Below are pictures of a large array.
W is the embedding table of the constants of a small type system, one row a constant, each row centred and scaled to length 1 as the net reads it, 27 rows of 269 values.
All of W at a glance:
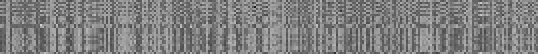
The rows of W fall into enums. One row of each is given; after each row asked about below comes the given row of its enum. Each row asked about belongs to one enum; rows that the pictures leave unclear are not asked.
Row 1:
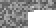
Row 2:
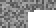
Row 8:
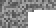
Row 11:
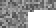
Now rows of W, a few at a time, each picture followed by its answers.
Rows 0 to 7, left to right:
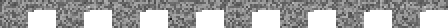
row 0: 8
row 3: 1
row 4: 8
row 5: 1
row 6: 11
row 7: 1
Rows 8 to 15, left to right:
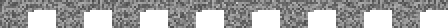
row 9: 2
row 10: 8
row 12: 1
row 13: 1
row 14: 2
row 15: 2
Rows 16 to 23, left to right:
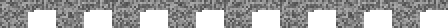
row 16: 2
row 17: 11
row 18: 8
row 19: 2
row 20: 8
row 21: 8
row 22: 11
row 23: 2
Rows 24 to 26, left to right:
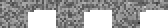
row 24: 2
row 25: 8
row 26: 1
